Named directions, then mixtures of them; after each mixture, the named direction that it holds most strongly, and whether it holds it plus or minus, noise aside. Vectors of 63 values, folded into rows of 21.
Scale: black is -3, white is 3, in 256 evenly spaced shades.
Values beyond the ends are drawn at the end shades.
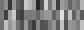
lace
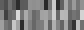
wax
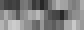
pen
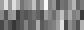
pen, minus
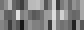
wax, plus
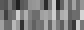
wax, plus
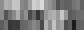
pen, minus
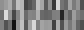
lace, minus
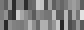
lace, minus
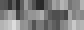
pen, plus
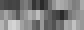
pen, plus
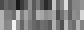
wax, plus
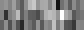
pen, minus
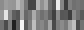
wax, minus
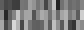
wax, plus
